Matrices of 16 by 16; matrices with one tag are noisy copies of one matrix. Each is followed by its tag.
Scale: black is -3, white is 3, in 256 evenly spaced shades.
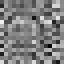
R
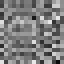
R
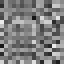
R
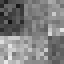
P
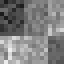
P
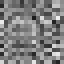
R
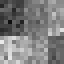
P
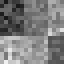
P
